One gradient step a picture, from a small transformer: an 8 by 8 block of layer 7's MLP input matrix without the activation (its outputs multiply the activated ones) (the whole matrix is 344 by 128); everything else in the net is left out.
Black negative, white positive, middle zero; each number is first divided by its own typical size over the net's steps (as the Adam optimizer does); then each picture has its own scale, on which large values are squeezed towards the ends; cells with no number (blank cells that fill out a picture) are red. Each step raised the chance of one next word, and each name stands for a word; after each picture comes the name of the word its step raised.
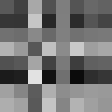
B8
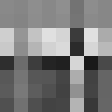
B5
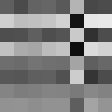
B8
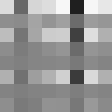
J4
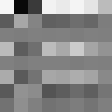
J4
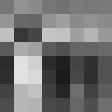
B5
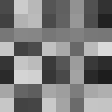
B8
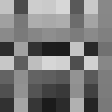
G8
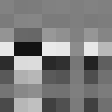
B5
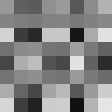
J4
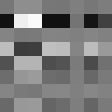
B8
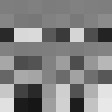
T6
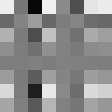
J4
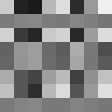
J4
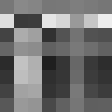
B5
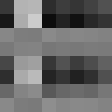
B8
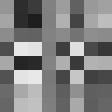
G8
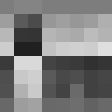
B5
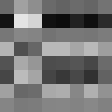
B8
